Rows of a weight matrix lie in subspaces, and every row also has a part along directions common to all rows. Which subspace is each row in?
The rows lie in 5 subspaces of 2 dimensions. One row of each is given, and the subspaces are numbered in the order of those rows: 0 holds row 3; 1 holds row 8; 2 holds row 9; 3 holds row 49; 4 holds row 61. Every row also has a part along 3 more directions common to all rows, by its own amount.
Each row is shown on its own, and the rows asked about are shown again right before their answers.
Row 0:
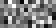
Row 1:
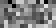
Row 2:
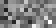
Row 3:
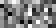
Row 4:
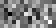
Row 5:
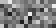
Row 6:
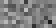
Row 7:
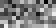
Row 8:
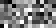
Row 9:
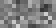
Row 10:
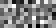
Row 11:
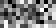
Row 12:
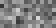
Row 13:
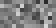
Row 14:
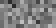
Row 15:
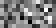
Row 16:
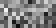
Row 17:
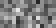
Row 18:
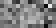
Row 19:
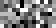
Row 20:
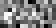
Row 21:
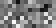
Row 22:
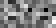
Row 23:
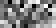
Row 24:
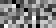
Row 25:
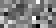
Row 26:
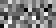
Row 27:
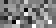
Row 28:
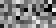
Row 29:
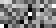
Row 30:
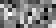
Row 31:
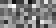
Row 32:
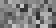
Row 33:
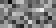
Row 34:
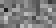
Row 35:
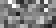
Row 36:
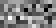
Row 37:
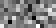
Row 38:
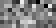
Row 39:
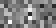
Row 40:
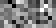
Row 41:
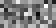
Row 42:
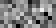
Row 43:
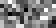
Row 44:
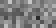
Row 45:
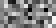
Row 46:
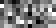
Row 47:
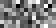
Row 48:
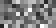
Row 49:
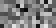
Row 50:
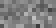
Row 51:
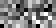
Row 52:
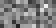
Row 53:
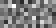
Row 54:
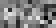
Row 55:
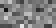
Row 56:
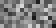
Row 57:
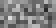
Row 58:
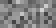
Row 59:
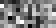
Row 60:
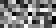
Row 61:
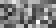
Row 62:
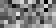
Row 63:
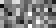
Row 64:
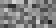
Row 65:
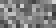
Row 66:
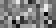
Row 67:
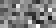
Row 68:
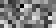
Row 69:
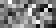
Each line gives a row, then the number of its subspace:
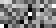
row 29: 1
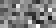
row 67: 0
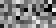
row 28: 0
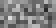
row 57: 0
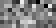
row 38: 3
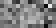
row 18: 3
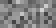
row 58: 2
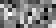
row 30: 1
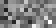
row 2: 4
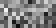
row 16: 2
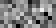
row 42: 2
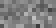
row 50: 3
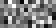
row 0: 4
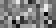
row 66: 2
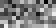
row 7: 1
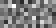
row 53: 4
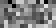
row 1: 1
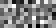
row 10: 4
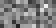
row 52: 2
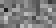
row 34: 2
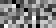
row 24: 4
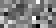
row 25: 4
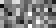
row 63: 0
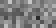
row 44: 0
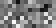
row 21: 2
